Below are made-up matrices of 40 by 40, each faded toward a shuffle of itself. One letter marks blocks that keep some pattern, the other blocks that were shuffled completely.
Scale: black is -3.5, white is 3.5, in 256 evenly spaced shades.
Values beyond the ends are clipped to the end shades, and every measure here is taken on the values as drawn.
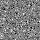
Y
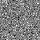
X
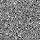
X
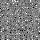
X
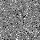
Y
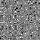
X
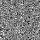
X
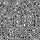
X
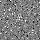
Y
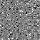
X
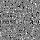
X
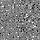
X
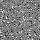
X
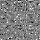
X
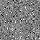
X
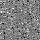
X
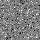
Y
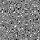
X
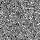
Y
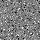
Y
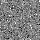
Y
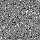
Y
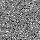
Y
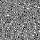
X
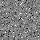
Y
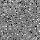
X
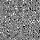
X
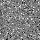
Y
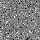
Y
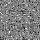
X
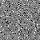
X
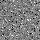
Y
